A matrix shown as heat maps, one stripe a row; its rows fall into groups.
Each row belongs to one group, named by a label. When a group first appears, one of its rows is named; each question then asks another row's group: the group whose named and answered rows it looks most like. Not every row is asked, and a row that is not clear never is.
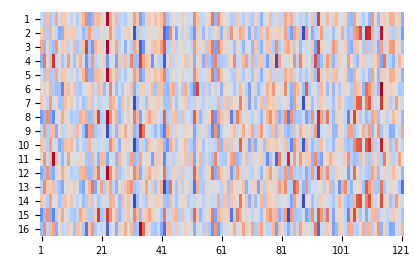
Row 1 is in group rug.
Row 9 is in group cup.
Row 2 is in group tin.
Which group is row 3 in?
rug
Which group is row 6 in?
tin
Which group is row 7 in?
tin
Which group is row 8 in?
rug
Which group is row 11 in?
cup
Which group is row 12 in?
rug
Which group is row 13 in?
tin
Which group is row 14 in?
tin
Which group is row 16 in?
cup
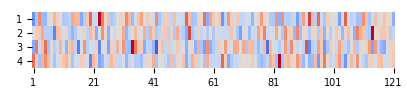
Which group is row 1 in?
rug
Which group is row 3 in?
cup
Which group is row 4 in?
cup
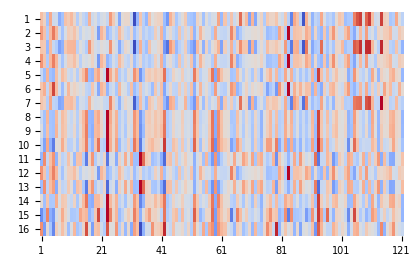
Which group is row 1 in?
tin
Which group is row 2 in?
cup
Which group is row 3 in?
tin
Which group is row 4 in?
cup
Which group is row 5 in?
rug
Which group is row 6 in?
cup
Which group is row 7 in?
tin
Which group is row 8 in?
rug
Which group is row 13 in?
cup
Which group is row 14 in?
rug
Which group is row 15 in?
rug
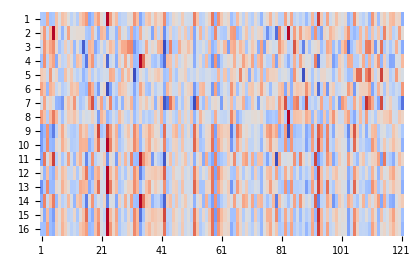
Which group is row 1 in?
rug
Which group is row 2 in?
cup
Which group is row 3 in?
tin
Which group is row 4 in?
cup
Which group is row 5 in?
tin
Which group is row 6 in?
cup
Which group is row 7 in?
tin
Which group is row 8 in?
cup
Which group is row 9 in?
rug
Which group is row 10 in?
rug
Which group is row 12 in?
rug
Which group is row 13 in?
rug
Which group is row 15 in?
rug
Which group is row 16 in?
rug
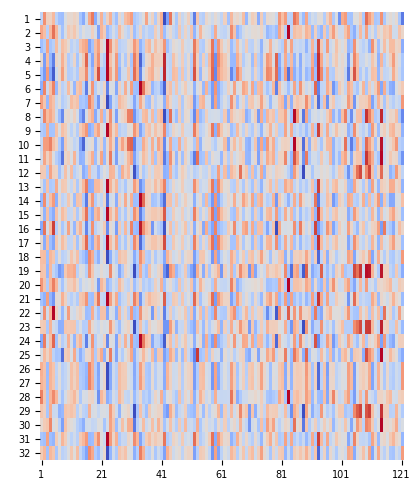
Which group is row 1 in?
tin
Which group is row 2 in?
cup
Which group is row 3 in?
rug
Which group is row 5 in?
rug
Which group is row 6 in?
cup
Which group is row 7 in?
cup
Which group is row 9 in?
rug
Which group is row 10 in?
tin
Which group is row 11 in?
tin
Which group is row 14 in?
cup
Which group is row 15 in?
rug
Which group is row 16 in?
cup
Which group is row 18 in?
cup
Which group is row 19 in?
tin
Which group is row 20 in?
cup
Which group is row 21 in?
rug
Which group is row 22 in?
cup
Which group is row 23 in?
tin
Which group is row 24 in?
cup
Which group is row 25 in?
tin
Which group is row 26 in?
cup
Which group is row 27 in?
cup
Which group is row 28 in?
cup
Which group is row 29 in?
tin
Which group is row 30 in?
tin
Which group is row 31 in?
rug
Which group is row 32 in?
cup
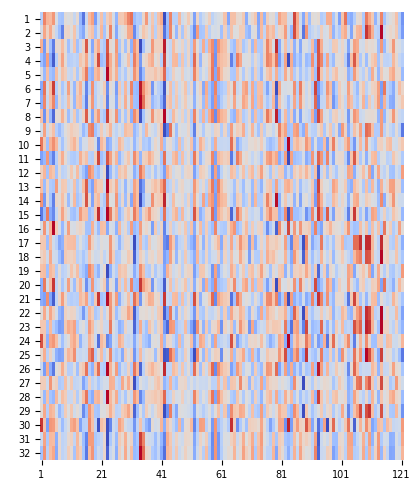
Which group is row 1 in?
tin
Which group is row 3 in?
rug
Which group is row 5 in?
rug
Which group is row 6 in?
cup
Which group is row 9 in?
tin
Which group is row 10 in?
cup
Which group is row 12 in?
cup
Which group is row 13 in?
rug
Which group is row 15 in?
rug
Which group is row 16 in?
cup
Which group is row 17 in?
tin
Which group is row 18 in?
tin
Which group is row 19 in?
cup
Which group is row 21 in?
rug
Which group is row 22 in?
tin
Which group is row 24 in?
cup
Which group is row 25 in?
tin
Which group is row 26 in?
rug
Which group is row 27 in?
tin
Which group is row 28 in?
rug
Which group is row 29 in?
tin
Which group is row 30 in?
cup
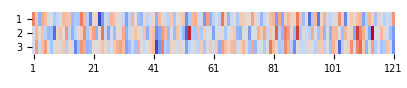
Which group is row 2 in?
tin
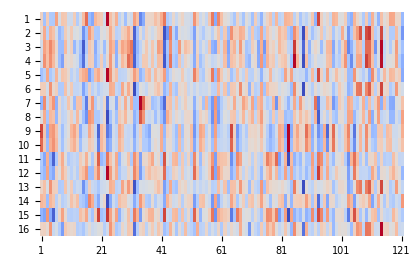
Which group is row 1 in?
rug
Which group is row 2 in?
tin
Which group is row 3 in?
tin
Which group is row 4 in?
tin
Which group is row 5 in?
rug
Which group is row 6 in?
tin
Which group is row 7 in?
cup
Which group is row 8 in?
cup
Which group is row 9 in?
cup
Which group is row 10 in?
cup
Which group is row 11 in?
rug
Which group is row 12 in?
rug
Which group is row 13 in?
tin
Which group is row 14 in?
cup
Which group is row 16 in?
tin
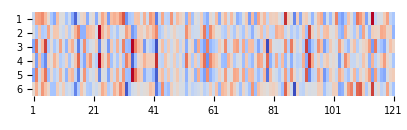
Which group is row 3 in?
cup
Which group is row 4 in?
rug
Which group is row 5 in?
cup
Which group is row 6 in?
tin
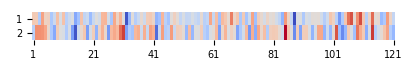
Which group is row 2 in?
tin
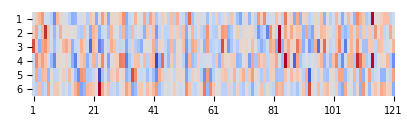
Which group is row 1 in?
tin
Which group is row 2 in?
cup
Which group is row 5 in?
cup
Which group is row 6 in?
rug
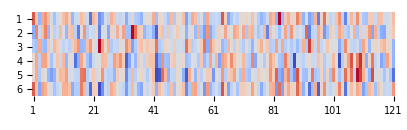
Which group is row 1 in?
cup
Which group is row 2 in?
cup
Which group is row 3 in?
rug
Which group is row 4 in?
tin
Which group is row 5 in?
tin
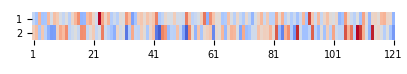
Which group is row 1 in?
rug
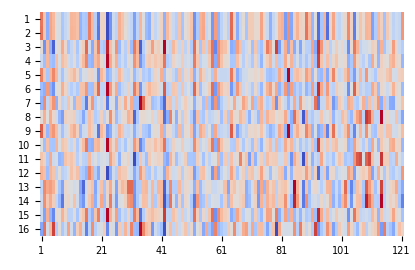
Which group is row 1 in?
cup
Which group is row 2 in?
cup
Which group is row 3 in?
rug
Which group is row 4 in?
rug
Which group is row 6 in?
rug
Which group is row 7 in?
cup
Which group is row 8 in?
tin
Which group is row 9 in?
cup
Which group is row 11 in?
tin
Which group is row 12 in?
cup
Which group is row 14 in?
tin
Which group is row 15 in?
rug
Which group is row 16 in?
cup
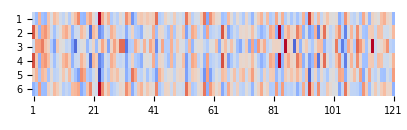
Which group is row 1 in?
rug
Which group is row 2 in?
cup
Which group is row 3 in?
tin
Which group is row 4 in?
cup
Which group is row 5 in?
cup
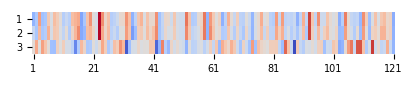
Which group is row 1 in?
rug
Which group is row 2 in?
rug
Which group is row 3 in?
tin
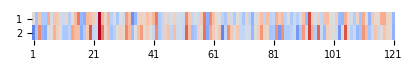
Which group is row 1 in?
rug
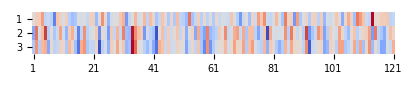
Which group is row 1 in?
tin
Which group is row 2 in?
cup
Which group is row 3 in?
cup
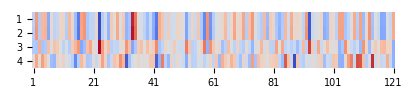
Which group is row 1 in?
cup
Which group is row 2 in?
cup
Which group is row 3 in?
rug
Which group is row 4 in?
tin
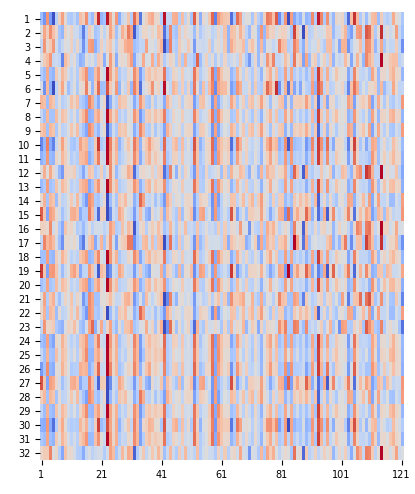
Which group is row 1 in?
rug
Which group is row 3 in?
tin
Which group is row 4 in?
tin
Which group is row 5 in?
rug
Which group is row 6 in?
rug
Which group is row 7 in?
cup
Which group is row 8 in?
rug
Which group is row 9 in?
cup
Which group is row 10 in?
rug
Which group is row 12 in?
tin
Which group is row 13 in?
rug
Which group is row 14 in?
cup
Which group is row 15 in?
cup
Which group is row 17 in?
tin
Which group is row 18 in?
rug
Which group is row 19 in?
cup
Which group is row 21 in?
tin
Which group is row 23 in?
tin
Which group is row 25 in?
rug
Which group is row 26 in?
rug
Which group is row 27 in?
cup
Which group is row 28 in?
cup
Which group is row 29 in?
rug
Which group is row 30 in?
rug
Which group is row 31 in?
rug
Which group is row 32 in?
tin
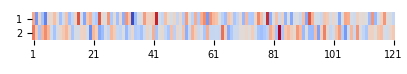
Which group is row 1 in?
rug
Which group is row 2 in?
cup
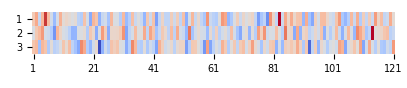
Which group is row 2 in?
tin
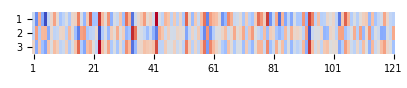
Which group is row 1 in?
rug
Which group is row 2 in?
cup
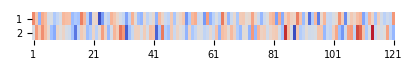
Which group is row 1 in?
cup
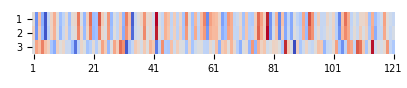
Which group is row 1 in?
rug
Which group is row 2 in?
rug
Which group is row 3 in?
tin
